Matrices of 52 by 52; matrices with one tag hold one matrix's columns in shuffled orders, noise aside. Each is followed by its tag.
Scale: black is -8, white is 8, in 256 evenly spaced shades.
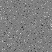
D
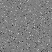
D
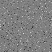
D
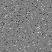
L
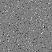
D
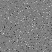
D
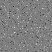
L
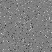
D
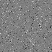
D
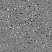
L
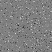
D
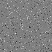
D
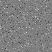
L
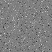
D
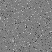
D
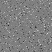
D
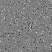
D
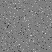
D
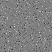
D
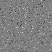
L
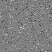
L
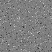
D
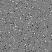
D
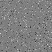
D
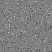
D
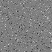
D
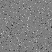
D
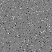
D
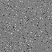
D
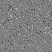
L
